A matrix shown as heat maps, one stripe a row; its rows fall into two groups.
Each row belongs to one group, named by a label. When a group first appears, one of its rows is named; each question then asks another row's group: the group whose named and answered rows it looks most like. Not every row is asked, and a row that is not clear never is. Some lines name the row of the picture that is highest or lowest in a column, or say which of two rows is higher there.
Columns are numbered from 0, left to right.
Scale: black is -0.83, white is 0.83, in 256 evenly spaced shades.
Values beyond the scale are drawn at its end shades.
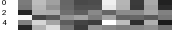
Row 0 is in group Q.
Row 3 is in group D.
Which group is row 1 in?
Q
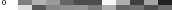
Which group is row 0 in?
Q
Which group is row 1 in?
D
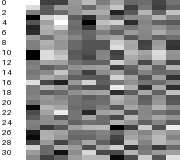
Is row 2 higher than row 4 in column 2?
No
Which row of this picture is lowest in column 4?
4
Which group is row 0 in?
D
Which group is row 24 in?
Q
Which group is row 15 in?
Q
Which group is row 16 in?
D
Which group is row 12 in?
Q
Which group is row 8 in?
Q
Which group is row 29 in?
D
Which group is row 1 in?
D
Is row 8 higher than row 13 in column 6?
Yes
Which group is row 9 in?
Q
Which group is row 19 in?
Q
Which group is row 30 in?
D
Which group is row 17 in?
Q
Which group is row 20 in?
Q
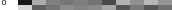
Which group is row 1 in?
D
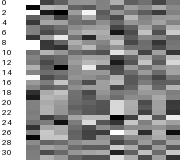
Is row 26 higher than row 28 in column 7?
Yes
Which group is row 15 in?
D
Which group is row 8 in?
D
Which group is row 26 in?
Q
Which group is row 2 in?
D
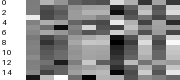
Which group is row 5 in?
D
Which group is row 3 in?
D
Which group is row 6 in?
Q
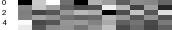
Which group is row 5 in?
D
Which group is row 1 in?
Q
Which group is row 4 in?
D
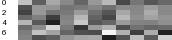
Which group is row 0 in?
D
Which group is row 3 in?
D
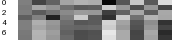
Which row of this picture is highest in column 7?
3
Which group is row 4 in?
Q
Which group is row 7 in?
Q
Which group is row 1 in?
Q
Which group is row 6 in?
Q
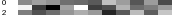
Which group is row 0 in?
Q
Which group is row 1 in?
D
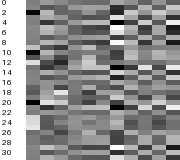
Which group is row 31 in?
Q
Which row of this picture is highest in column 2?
18
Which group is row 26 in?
D
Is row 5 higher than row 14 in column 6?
Yes
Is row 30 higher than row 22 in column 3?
Yes
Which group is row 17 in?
D
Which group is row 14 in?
Q
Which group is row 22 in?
Q
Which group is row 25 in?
D
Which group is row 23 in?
D
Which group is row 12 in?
D
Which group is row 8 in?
Q
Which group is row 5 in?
Q
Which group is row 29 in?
Q
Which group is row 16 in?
Q
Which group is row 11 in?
D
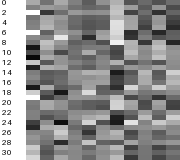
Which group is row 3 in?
Q
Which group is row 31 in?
D
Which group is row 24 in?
D
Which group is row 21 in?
Q
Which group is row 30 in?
D
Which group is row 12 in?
D
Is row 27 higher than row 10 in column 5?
Yes
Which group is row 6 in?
D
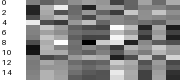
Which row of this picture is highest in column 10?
11
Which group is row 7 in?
Q
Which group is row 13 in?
Q
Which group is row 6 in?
Q
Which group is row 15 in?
Q
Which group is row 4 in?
D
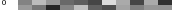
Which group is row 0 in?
Q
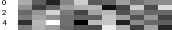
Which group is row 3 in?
Q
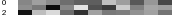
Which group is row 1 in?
D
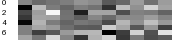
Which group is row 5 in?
Q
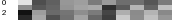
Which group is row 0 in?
D
